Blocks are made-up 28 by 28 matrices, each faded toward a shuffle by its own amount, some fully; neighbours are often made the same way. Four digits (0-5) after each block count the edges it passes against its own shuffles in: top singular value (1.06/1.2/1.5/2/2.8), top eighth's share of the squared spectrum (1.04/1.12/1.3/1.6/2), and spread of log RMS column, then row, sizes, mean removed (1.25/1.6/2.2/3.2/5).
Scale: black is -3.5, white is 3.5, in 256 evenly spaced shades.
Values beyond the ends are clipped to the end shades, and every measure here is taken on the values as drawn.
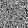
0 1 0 0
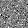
0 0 0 0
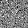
0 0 1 0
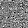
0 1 1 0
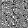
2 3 2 0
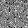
0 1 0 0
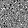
0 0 0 0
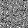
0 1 1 0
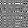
4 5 2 3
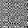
4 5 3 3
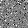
0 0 0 0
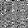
3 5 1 2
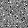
1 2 1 0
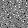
0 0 0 0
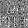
3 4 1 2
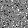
0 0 0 0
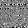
2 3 0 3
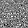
1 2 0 2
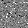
1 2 0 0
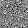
0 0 0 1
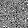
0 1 0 0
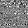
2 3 0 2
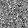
1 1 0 0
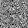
2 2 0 0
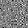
3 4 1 2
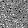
0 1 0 0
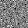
2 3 1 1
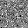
2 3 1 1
